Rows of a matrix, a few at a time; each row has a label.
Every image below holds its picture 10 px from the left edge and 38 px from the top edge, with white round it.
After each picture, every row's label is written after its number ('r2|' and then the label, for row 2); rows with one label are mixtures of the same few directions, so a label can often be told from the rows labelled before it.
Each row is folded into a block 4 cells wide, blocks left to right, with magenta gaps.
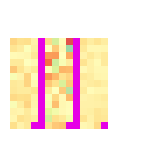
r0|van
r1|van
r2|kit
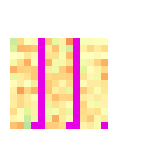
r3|kit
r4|van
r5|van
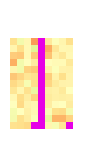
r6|van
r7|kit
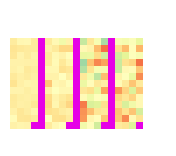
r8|kit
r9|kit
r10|van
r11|van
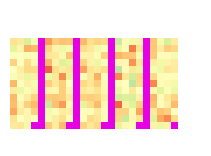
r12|kit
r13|van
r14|van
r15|van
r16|kit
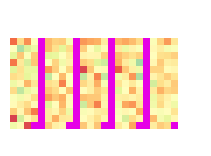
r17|kit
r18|van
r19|van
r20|van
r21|kit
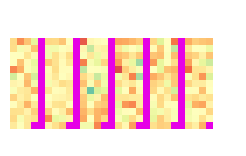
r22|van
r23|kit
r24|kit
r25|van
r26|van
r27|van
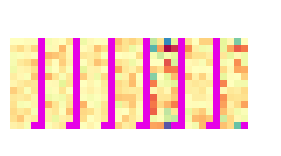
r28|van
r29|van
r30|van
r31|van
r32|kit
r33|kit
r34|kit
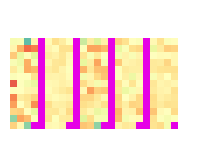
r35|kit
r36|van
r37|kit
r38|kit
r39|kit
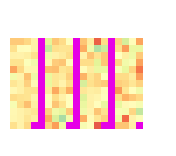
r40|van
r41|kit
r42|kit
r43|van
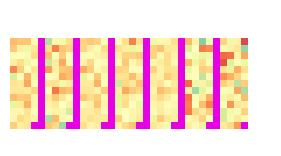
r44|van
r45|kit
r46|van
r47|kit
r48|kit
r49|kit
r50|van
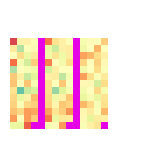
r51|kit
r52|kit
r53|van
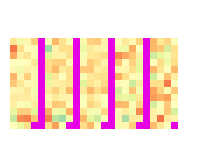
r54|kit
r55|kit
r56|kit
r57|van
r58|van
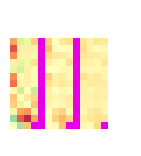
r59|kit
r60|kit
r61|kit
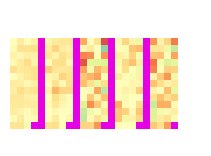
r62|kit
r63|kit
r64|van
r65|van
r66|van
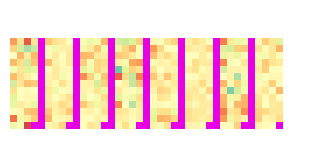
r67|kit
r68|kit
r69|van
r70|van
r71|kit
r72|van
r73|kit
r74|van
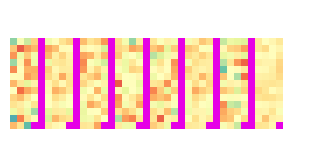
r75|kit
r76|kit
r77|van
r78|kit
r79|van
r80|kit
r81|van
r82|van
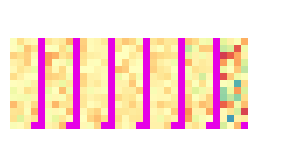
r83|van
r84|van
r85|kit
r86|van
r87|van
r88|kit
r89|van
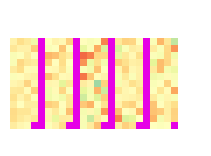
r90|van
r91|van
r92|van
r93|kit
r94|van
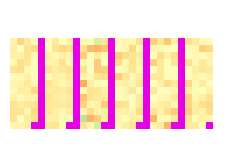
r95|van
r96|kit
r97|kit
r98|van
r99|kit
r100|kit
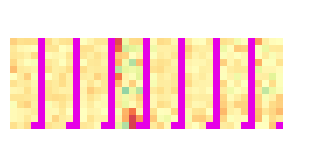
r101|van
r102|van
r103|kit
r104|kit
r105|kit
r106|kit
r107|kit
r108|kit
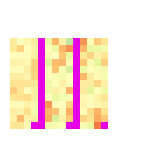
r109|van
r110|van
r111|kit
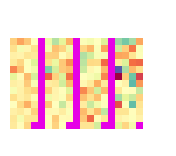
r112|van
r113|van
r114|van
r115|van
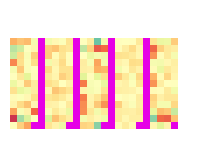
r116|kit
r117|kit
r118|kit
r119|van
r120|kit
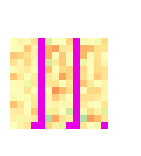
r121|van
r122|kit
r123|kit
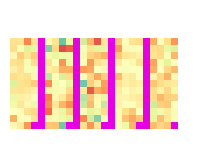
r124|kit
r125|kit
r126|kit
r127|kit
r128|van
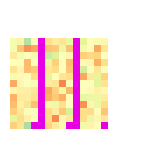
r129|kit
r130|van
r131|van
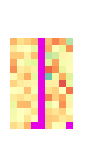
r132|van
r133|van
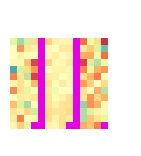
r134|van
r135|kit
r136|van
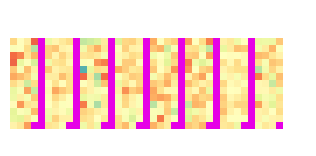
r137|van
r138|kit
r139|van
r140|kit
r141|van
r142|van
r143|kit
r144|van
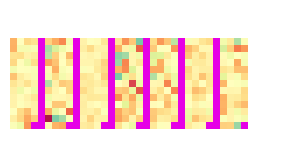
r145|kit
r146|kit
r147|van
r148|van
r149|van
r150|kit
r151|kit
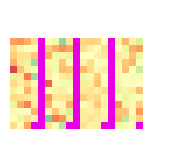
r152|van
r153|kit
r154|van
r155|van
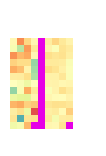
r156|van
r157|van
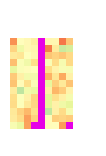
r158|kit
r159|kit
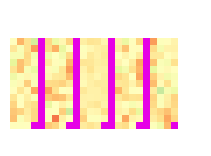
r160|van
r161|van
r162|kit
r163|van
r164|kit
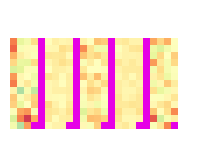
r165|kit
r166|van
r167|kit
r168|kit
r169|kit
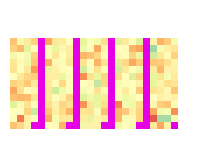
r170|van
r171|kit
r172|van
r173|van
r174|kit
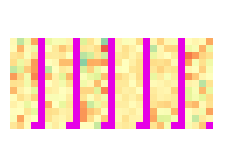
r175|van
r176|van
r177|van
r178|van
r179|kit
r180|van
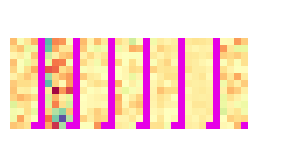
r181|van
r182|kit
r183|kit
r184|kit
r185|kit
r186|van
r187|kit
